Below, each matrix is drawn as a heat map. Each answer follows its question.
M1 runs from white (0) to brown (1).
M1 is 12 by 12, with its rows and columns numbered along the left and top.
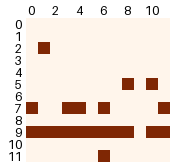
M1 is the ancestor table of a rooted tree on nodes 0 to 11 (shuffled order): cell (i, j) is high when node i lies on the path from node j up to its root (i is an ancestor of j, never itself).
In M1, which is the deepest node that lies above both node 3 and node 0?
7
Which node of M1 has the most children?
7
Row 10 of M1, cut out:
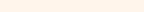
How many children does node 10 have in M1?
0
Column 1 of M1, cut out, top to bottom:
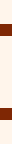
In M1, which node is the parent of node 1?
2
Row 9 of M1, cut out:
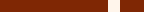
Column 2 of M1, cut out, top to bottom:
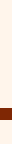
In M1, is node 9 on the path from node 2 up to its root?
yes
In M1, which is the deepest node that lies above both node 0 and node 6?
7
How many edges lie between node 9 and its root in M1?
0
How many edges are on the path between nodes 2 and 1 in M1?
1
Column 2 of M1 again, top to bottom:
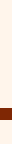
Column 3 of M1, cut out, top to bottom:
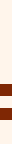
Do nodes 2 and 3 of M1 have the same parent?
no
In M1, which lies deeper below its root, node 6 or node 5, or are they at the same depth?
node 6
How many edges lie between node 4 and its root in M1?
2
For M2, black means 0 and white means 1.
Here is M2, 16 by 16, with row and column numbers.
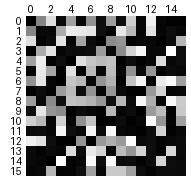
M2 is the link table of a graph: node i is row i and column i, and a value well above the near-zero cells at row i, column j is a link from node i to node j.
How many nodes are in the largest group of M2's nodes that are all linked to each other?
4
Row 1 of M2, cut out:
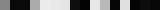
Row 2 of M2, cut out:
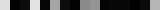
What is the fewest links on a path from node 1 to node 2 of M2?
2
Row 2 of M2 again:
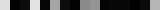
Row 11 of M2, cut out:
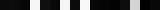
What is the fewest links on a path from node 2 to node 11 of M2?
2
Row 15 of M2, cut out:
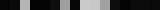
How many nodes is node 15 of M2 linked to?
5
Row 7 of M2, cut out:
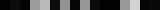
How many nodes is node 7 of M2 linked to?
6
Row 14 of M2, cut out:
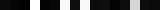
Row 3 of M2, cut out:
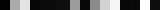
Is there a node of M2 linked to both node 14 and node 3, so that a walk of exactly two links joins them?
no
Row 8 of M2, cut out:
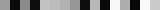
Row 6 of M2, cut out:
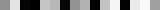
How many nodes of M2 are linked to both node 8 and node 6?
7
